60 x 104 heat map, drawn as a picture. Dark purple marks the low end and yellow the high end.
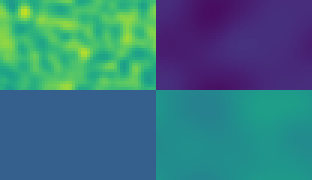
It is made of 2 by 2 panels. Panel 1,1: high, blotchy. Panel 1,2: very low, smooth, faint in contrast. Panel 2,1: low, flat. Panel 2,2: middling, smooth, faint in contrast.
